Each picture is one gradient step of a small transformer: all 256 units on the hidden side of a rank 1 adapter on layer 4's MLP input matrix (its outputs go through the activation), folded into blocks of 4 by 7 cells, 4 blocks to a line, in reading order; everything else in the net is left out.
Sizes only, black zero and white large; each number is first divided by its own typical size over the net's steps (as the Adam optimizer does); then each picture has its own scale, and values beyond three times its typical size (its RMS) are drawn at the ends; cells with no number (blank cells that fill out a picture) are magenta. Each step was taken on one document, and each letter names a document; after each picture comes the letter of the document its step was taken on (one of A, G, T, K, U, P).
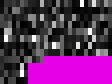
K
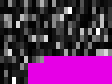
K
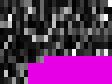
K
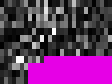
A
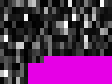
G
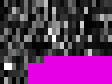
A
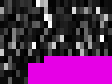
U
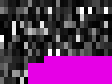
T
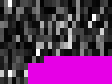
A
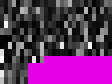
A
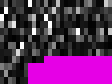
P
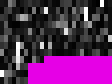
G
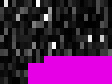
U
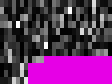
K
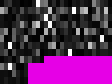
U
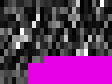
A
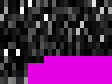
P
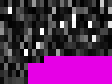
G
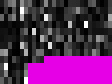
P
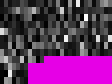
A
